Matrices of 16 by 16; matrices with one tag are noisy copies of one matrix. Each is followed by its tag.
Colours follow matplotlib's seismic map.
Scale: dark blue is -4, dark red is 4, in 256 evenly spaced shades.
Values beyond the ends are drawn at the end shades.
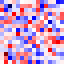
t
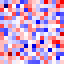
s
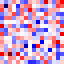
s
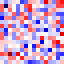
s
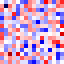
s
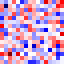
s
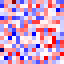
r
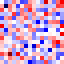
s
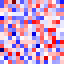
r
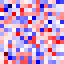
t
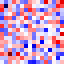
s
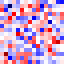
t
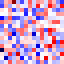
r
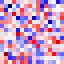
t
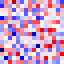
r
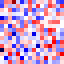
r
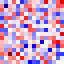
s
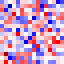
t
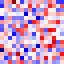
r
